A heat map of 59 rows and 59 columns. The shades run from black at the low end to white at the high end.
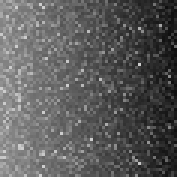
The field climbs toward the left. There are no regular stripes. The texture is fine-grained noise.
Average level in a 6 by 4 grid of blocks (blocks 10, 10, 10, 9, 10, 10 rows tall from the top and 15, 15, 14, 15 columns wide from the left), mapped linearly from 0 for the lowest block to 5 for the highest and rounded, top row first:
5320 | 5320 | 5320 | 5320 | 5320 | 5320
